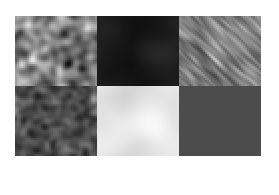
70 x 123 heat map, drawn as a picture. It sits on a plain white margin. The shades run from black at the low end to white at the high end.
The table splits into 2 rows of 3 panels. Panel 1,1: middling, blotchy, strong in contrast. Panel 1,2: very low, smooth, faint in contrast. Panel 1,3: middling, slanting down to the right. Panel 2,1: low, blotchy. Panel 2,2: very high, smooth, faint in contrast. Panel 2,3: low, flat.
